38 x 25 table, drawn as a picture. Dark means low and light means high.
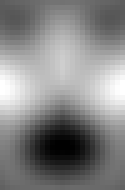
Odd rows or columns: none. Ninth with the lowest average: bottom middle. Mirror symmetry: left to right. Lone odd cells: none.
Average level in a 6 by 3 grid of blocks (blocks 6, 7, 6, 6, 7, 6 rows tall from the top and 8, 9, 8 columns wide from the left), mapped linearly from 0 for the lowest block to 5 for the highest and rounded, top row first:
2 3 2 | 3 4 3 | 5 4 5 | 4 3 4 | 2 0 2 | 2 1 2
